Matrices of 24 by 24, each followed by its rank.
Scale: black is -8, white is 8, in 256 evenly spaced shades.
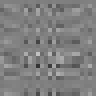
two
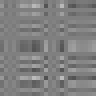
one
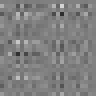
two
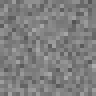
full rank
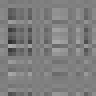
one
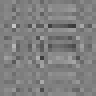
two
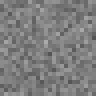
full rank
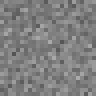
full rank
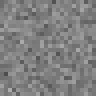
full rank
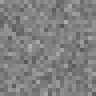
full rank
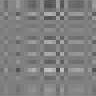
one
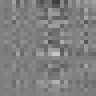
two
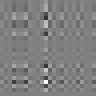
one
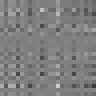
two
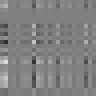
one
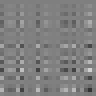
one
